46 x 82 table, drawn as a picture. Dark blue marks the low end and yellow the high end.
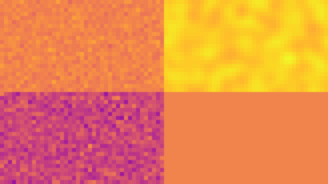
It is made of 2 by 2 panels. Panel 1,1: high, fine-grained, faint in contrast. Panel 1,2: very high, blotchy, faint in contrast. Panel 2,1: middling, fine-grained. Panel 2,2: high, flat.
